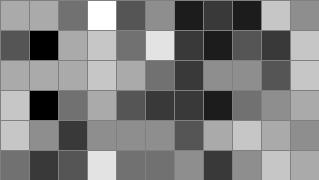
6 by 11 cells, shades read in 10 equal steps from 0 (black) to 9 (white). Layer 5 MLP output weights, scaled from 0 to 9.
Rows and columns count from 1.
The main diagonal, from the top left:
6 0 6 6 5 4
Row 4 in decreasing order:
7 6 6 5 4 4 3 2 2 1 0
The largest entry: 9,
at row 1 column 4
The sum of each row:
49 43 57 40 56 50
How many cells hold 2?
9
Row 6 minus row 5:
-3 -3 1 3 -1 -1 2 -4 -2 1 1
